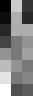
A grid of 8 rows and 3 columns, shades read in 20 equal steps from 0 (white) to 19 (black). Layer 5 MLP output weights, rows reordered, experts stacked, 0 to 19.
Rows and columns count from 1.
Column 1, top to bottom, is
19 18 16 14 8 5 2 0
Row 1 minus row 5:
11 -6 8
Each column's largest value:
19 13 16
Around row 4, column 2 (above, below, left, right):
6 10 14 8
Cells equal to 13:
1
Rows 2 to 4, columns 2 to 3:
6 16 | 6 6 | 10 8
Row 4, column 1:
14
